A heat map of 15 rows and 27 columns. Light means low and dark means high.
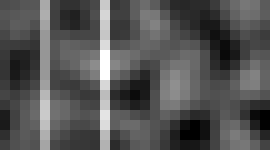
Histogram: skewed, a long tail of low values. Average level on the scale: 70%. Odd lines: columns 5 and 11.
